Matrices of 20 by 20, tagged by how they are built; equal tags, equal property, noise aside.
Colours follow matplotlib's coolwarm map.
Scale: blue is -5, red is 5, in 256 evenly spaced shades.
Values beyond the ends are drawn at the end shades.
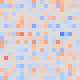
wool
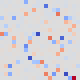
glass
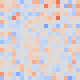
wool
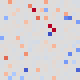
glass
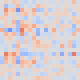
wool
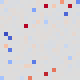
glass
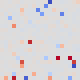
glass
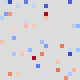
glass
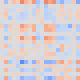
wool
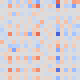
wool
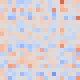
wool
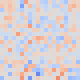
wool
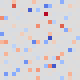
glass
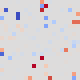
glass
